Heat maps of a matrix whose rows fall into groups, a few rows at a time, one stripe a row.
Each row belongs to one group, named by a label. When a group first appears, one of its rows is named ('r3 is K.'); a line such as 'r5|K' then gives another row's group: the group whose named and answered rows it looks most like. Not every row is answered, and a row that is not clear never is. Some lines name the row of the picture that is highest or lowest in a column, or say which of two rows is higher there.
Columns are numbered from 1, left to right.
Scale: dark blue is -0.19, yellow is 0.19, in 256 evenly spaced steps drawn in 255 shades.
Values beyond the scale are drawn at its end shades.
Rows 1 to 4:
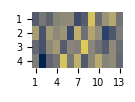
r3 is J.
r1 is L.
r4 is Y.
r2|Y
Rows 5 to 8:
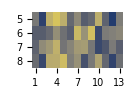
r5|Y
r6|J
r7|J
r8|Y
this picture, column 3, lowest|6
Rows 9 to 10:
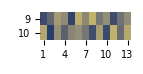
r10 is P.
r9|J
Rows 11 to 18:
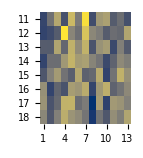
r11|Y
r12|J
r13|Y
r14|J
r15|L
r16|Y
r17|P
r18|P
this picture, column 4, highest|12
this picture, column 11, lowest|13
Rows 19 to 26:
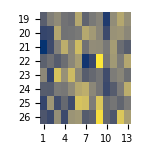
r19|L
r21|J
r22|L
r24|J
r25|J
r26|L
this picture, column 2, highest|25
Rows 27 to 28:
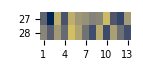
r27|Y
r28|P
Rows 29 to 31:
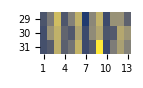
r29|L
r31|L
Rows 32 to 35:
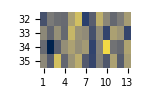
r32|L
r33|P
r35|P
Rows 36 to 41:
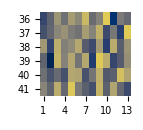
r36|Y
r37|J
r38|P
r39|Y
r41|P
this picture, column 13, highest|37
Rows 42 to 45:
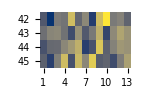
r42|Y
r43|L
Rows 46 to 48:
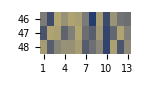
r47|L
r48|P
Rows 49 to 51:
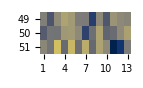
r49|P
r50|L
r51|Y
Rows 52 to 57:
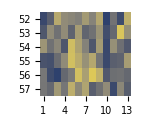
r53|L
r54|P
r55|J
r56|J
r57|Y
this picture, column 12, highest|53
